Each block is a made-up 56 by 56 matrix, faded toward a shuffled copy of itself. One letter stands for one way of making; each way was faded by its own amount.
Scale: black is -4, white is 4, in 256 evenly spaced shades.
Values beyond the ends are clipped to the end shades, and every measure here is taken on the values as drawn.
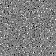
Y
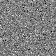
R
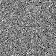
R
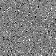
Y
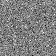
R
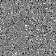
Y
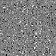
Y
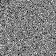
R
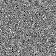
R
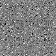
Y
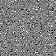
Y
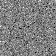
R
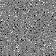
Y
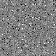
Y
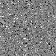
Y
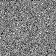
R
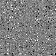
Y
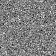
R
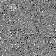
Y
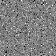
Y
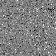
Y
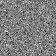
R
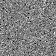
R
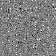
Y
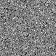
R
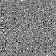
Y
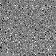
Y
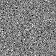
R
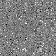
Y
